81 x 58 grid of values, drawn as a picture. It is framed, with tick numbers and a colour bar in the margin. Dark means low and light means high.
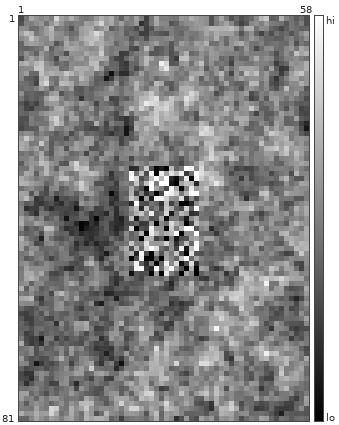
Overall the values sit about 50% of the way up the scale. There are no regular stripes. The halves do not mirror each other. In the centre lies a patch that is rougher than the rest. The centre is the roughest part.
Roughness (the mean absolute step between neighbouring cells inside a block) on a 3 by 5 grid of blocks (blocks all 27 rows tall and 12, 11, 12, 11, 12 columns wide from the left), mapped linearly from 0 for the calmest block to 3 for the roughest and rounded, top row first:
00000
00300
00000
